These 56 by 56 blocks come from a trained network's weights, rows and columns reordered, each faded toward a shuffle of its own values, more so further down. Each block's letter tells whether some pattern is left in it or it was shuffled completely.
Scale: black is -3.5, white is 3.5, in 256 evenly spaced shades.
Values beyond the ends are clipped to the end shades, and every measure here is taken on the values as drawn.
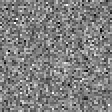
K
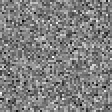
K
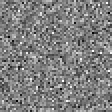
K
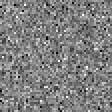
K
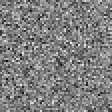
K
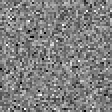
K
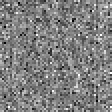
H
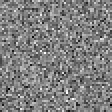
K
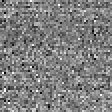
H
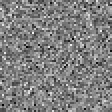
K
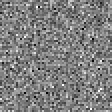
K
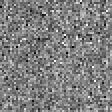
H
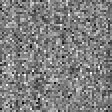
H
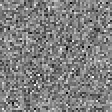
K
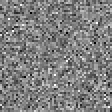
H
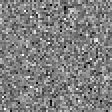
K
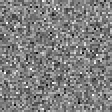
K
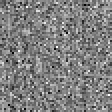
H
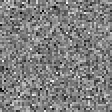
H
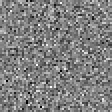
K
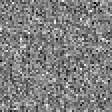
K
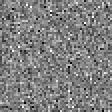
K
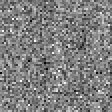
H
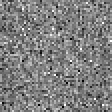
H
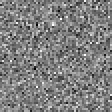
K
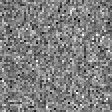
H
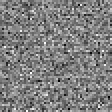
H
